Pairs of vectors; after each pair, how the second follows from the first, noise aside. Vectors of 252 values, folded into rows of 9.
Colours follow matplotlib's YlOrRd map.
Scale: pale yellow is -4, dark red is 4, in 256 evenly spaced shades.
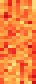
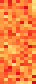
sign-scrambled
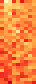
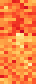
wrapped around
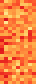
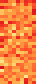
wrapped around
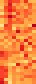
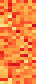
sign-scrambled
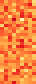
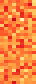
copied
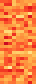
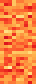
copied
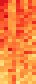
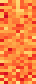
sign-scrambled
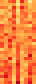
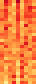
reversed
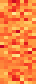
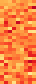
wrapped around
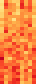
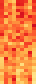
reversed
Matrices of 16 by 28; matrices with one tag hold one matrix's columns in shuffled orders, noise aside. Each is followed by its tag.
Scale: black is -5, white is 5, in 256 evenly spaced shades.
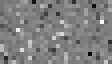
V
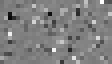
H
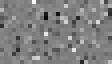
H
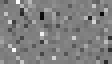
H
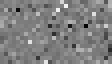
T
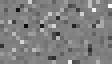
T
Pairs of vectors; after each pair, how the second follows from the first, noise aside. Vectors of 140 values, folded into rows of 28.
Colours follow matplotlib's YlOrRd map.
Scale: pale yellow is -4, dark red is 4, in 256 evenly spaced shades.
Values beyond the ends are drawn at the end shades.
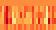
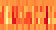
negated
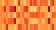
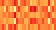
negated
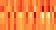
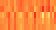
shrunk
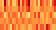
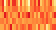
negated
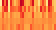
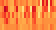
wrapped around
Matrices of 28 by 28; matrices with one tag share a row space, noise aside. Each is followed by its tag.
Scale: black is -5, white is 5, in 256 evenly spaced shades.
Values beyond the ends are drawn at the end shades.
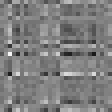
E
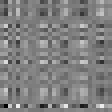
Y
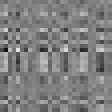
Y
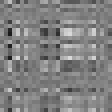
E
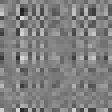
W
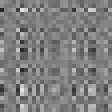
W
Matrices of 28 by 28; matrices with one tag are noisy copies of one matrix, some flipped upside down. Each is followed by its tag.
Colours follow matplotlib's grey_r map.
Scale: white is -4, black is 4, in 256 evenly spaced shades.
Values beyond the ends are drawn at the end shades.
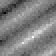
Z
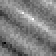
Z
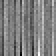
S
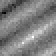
Z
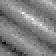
Z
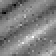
Z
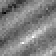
Z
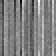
S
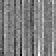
S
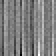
S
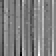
S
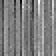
S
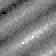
Z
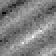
Z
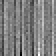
S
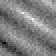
Z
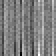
S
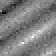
Z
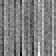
S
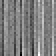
S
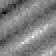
Z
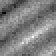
Z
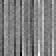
S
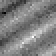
Z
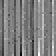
S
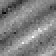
Z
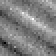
Z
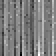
S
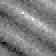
Z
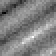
Z
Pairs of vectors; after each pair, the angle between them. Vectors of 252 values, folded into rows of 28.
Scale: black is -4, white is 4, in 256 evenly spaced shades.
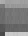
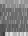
nearly parallel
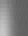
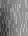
nearly opposite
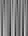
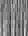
nearly parallel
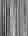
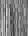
nearly opposite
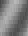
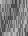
partly opposed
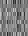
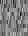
partly aligned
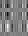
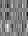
nearly parallel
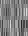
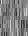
nearly parallel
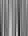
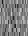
orthogonal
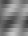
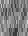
partly opposed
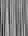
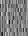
partly aligned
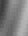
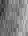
nearly parallel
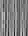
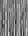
nearly opposite
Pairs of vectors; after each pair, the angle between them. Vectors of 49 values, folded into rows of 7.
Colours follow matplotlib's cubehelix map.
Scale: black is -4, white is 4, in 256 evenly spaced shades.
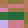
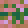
partly aligned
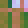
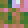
nearly parallel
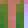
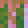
nearly parallel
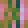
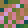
orthogonal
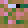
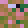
nearly parallel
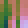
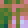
nearly parallel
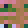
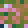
nearly opposite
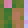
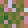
partly aligned
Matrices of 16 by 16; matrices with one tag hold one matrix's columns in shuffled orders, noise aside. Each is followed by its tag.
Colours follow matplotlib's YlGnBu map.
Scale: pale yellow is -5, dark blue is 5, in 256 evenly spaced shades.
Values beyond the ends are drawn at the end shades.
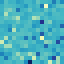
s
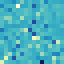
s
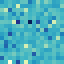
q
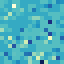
s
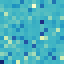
s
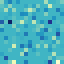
q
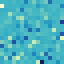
s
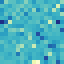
q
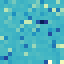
q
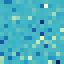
s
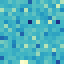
q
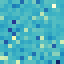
s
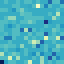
s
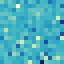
s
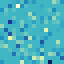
s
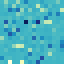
q
